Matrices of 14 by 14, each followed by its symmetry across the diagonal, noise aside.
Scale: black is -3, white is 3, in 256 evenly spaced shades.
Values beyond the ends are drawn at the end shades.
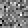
neither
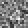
symmetric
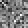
symmetric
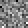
neither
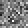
neither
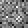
symmetric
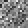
symmetric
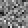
neither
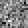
neither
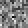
neither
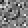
symmetric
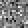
antisymmetric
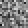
antisymmetric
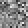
neither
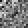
symmetric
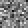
neither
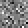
antisymmetric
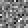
symmetric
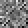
symmetric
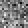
antisymmetric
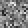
antisymmetric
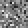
antisymmetric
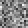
neither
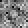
symmetric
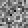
symmetric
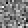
antisymmetric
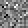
antisymmetric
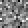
antisymmetric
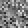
antisymmetric
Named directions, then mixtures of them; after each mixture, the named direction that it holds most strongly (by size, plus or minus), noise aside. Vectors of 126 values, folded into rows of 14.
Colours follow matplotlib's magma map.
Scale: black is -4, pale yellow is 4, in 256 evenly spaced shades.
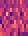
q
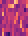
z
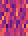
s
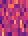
z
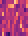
z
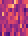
z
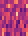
s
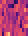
z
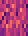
s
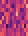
s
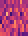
q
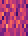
s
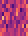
s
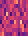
q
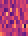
q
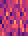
q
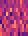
q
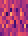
q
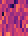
z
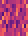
s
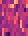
z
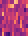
z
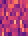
z
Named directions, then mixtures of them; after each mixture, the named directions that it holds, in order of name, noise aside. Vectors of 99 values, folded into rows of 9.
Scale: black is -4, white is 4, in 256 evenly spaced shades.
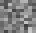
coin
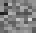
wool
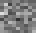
wool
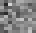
coin, wool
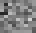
wool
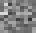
wool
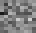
wool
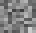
coin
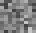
coin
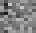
coin, wool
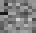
wool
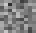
coin, wool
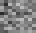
coin, wool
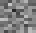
coin
